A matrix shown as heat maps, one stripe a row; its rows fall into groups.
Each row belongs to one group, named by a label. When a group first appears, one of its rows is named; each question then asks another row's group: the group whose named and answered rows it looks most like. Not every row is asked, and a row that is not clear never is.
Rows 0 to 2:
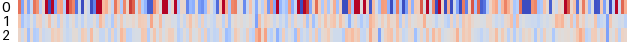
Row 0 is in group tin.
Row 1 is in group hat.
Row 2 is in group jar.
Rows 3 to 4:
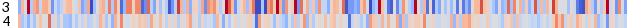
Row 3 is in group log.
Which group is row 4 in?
hat
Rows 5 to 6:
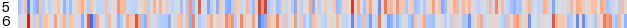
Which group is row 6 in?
log
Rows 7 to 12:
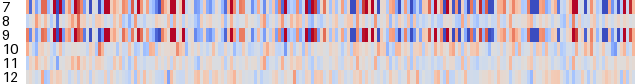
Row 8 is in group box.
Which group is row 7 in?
tin
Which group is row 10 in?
jar
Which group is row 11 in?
box
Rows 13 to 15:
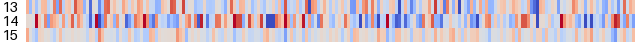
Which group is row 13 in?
tin
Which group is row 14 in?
log
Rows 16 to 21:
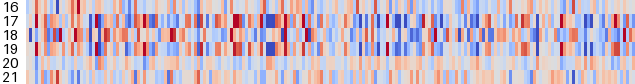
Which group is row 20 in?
jar
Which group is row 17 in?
log
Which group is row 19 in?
log
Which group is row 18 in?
tin
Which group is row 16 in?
box
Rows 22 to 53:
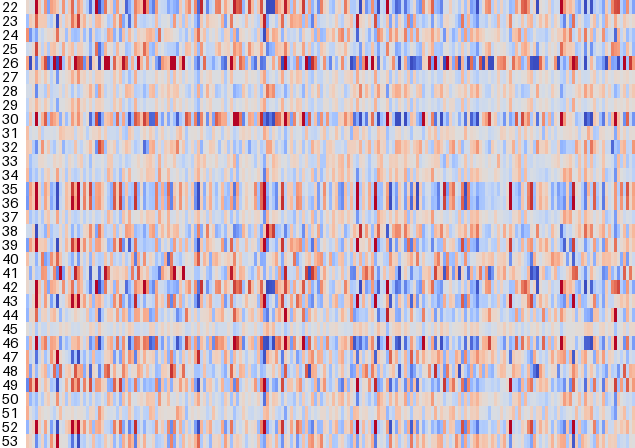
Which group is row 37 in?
hat
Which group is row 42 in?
log
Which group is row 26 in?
tin
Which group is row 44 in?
log
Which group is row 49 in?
box
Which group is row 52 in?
box
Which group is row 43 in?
box
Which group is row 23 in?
box
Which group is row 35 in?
box
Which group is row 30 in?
log
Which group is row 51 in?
jar
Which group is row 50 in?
hat
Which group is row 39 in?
box
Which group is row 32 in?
jar
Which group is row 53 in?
hat
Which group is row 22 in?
log
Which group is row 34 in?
hat
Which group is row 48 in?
tin
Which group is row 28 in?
jar
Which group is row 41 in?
tin
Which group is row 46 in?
log
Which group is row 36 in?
box
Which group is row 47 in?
hat
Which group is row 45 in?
jar
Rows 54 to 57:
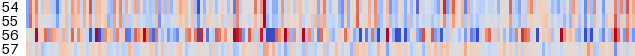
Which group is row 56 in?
log
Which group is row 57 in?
jar
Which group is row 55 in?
box
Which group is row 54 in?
box
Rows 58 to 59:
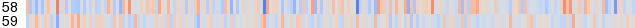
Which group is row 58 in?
hat
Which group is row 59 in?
box
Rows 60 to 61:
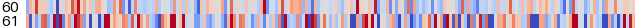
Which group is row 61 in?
tin
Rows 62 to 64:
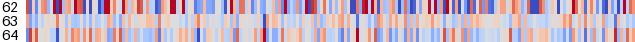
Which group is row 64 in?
box
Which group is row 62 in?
tin
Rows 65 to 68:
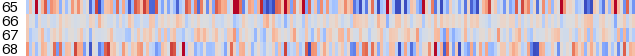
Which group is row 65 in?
log
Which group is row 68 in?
tin
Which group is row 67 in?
hat
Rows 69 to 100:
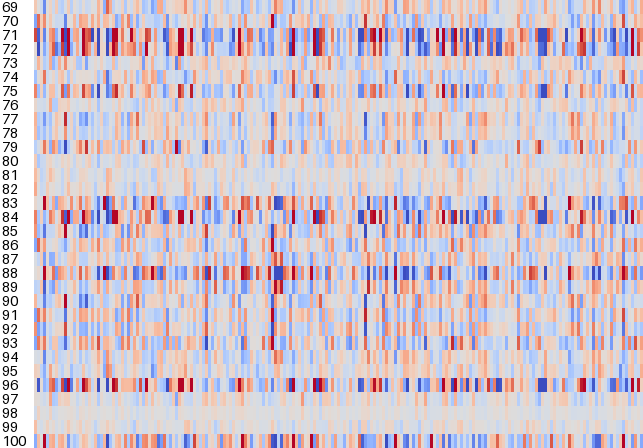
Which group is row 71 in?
tin
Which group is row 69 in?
jar
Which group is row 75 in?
tin
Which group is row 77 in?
hat
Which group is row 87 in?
jar
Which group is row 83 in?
log
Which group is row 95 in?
jar
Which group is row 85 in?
hat
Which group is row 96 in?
tin
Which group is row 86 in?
box
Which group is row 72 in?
tin
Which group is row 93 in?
box
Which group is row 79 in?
box
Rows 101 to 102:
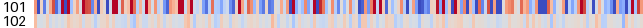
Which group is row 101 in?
tin
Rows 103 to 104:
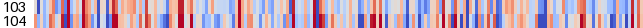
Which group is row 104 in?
tin
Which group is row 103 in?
tin
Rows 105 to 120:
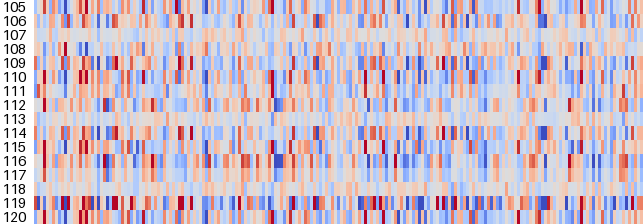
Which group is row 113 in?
hat
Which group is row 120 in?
box
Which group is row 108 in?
hat
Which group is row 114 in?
tin
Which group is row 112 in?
log
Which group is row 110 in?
box
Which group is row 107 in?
hat
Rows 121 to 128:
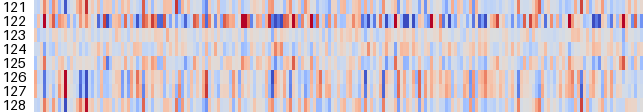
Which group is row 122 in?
log
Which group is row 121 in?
box
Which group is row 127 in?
hat
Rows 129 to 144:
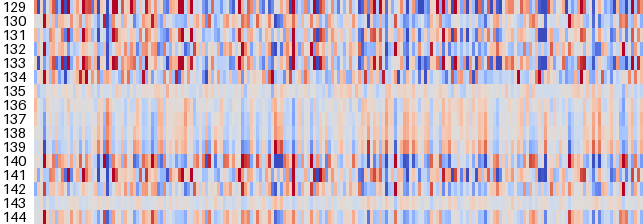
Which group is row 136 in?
jar
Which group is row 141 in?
tin
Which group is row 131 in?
tin
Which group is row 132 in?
log
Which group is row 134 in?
box
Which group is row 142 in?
log
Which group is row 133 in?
tin
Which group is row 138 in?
jar
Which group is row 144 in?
log
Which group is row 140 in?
log
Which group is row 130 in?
log
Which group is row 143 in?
jar
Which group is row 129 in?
tin
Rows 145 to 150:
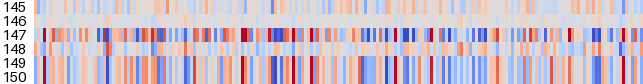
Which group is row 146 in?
jar
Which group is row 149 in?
log
